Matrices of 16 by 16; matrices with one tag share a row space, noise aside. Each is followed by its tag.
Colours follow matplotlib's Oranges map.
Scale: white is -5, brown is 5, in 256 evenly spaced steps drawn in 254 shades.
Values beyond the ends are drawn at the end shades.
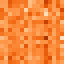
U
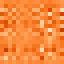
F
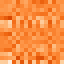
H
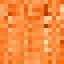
U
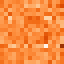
U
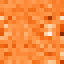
F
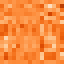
F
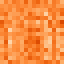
U
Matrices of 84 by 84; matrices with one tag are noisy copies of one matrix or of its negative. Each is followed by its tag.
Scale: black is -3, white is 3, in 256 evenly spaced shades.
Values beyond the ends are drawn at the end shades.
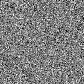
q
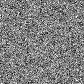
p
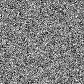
p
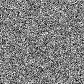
p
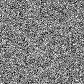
p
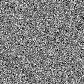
q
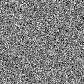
q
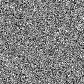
q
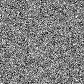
p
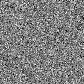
q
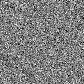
q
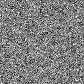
p
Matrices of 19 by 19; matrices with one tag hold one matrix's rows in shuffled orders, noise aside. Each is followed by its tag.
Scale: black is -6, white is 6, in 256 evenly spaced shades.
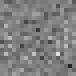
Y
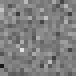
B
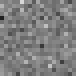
B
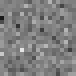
B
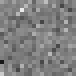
B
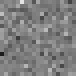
B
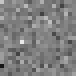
B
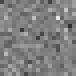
Y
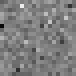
B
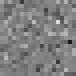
Y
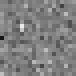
B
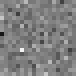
B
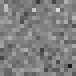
Y
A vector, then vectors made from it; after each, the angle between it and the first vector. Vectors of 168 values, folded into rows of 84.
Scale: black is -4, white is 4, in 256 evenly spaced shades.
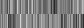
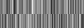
partly aligned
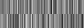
partly aligned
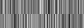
orthogonal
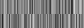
orthogonal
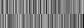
partly aligned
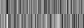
partly aligned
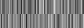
partly opposed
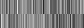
partly aligned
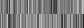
nearly parallel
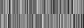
partly aligned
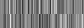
partly opposed
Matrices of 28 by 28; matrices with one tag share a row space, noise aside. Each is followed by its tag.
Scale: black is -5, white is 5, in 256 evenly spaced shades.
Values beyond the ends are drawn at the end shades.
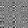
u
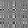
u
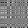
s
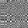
s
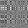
s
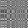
s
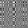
u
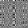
u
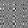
u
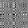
u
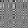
u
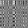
u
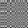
s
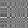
s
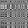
s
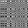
s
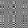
u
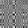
u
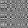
s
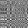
s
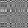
s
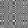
u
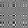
u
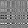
s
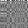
s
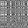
s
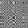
u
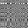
s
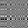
s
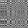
s
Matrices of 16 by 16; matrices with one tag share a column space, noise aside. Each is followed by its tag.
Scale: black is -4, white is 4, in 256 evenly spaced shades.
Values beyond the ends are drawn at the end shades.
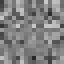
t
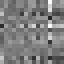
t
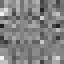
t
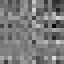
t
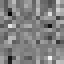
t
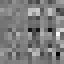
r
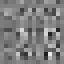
r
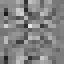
t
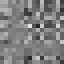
t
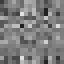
t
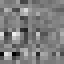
r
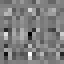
r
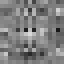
r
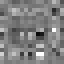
r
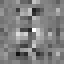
r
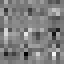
r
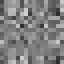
t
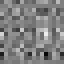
r
